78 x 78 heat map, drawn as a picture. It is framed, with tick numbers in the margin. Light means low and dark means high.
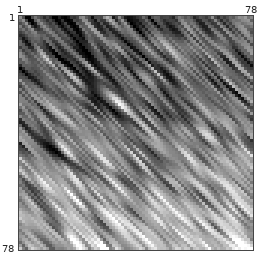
Ninth with the lowest average: bottom right. Slope: up to the top. Histogram: bell-shaped. Grain: diagonal, down to the right.
